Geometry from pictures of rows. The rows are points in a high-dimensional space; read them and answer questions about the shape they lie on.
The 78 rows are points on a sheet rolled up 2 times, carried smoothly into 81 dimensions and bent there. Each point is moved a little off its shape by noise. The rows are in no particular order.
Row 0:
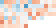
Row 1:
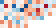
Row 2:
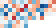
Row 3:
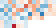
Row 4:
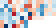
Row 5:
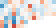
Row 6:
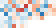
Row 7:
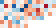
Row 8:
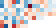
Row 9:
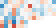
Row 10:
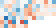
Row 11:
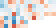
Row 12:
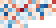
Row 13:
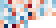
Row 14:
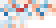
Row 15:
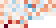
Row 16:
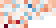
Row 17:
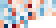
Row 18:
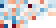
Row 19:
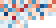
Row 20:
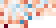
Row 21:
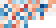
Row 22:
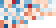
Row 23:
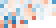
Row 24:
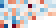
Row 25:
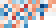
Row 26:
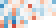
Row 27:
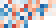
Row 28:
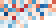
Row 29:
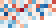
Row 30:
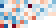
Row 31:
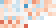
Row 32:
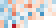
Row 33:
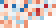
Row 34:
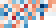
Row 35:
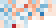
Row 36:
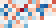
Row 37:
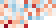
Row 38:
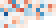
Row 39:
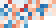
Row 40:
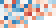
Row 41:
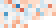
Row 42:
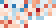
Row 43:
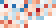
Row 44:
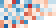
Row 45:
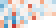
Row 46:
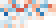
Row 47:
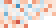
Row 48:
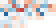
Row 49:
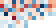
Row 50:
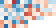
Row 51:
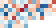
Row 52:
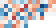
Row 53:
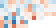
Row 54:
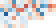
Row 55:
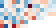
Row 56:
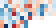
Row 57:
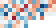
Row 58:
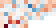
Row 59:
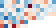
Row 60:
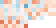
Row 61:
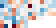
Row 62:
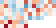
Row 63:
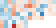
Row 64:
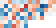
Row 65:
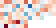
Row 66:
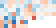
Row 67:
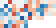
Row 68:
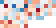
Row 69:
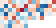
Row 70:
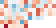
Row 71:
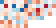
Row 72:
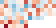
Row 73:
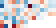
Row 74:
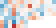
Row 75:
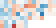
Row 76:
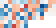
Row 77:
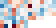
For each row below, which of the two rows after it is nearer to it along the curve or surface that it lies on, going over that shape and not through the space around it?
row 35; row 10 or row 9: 9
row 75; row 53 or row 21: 53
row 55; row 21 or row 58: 21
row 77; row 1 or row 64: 64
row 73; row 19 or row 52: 52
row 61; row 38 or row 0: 38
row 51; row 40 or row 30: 30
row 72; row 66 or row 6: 6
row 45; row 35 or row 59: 35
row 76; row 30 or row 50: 30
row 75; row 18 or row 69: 18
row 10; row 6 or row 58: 6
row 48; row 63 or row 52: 63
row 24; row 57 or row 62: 57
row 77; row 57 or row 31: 57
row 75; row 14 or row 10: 14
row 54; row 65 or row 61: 65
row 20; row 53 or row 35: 35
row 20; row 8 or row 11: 8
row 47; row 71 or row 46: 46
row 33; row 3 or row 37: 37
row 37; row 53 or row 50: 50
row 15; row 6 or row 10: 6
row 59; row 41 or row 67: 67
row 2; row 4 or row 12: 12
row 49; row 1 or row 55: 55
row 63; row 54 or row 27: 54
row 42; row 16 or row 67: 16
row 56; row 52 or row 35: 52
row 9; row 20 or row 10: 10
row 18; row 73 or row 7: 73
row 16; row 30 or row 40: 40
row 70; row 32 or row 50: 50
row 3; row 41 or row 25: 41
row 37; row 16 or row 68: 68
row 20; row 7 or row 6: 7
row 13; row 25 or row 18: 18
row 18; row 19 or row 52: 52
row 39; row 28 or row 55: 28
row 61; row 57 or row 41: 57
